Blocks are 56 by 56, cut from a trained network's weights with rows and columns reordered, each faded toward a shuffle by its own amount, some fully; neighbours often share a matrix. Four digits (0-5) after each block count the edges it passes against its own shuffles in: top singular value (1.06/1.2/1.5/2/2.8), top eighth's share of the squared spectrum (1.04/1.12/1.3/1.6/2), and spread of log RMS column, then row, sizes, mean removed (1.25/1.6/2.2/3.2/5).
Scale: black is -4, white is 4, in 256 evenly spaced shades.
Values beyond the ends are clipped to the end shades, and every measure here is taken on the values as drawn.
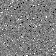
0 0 0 0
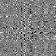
3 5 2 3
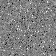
0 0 0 0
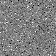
1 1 0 0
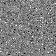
0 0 0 0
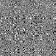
3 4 2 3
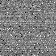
2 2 0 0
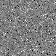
0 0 0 0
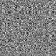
3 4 1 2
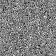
0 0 0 0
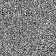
2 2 0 1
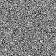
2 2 0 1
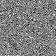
0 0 0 0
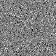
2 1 0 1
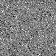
0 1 0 0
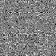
3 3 1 2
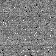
1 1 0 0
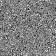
0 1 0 0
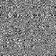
3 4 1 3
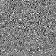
3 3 0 2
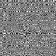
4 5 0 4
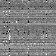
4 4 2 1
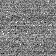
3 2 0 1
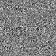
3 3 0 2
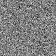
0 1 0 0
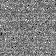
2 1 0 0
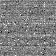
3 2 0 0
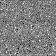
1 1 0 0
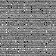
4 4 2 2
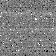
2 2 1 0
